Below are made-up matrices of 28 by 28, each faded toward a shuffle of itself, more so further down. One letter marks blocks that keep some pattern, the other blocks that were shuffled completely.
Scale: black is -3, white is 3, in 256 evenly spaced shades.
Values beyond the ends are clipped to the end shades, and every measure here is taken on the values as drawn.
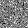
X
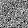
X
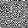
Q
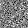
X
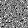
X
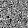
X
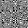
Q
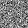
X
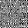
Q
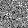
X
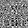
Q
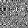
Q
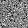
X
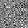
Q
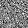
X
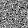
X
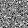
X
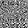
Q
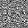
Q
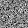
X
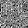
Q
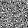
X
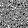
X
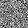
X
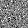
X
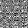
Q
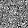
X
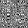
Q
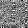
Q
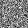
X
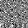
Q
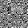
Q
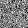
X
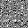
Q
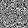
Q
